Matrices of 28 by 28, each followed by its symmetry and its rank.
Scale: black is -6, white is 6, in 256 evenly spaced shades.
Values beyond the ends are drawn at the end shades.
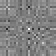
symmetric, rank three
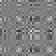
symmetric, rank two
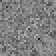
symmetric, full rank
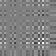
symmetric, rank one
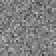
antisymmetric, full rank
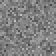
symmetric, full rank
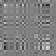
symmetric, rank two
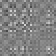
symmetric, rank three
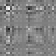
symmetric, rank two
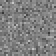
antisymmetric, full rank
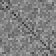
symmetric, full rank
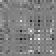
symmetric, rank three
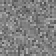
antisymmetric, full rank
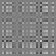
symmetric, rank one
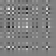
symmetric, rank one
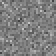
symmetric, full rank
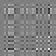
symmetric, rank one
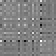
symmetric, rank two
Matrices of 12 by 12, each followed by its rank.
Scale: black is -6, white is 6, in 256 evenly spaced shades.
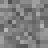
full rank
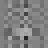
two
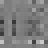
two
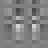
one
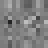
two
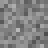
full rank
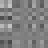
one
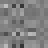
two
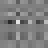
one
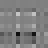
one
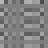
one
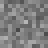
full rank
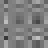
one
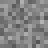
full rank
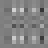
one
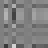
one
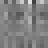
two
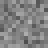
full rank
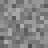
full rank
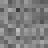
two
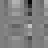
one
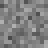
full rank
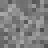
full rank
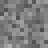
full rank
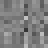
two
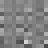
two
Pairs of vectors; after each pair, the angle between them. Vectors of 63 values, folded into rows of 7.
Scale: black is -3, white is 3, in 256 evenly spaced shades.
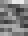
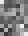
orthogonal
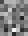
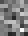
orthogonal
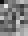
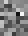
partly opposed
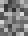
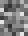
nearly parallel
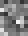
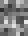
partly opposed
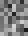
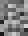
orthogonal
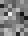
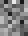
orthogonal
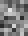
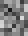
nearly opposite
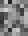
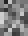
nearly opposite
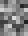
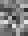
nearly opposite
